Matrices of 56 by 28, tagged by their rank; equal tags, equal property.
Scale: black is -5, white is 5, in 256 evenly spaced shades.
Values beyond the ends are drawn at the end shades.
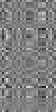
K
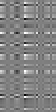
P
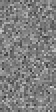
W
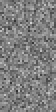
W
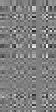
K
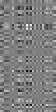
K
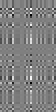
P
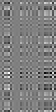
P
